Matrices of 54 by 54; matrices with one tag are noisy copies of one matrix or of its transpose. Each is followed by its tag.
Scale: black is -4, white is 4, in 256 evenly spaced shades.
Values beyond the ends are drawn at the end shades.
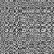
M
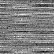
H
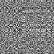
M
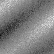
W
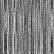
H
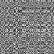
M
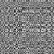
M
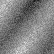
W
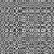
M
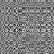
M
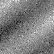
W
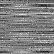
H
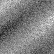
W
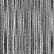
H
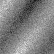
W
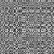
M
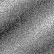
W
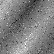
W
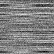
H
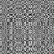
M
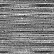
H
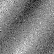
W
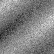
W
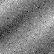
W
